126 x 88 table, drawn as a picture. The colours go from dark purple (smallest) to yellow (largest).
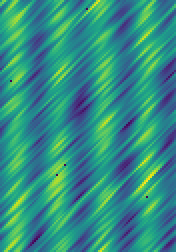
Average level on the scale: 50%. Stripes: upright, repeating 4 times. Lone odd cells: 5, each lower than its neighbours.
